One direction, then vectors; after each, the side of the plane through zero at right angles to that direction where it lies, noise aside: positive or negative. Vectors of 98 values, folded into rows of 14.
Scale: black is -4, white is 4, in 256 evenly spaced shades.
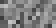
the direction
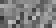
positive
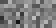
positive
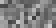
negative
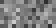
positive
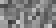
negative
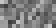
negative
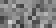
positive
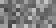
negative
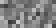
negative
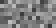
positive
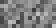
positive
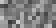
negative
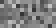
positive
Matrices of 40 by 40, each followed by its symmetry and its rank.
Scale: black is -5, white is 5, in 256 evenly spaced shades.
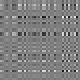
neither, rank one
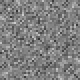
symmetric, full rank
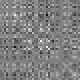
symmetric, rank three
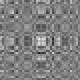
symmetric, rank two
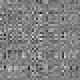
neither, rank five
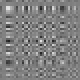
symmetric, rank two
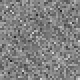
symmetric, full rank
